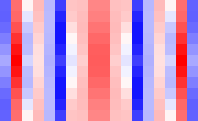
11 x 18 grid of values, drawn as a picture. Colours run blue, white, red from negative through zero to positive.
Mirror symmetry: left to right and top to bottom. Slope: none. Grain: streaks running down. Average level on the scale: 50%.
